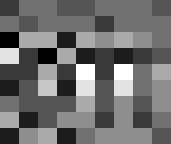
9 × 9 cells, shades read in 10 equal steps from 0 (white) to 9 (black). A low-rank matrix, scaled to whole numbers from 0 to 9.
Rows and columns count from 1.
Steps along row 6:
down down up down up down up down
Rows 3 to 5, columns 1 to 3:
9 3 3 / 1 7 9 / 7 7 3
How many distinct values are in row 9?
5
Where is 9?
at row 3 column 1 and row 4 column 3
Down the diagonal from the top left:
7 6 3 3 0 6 4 7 6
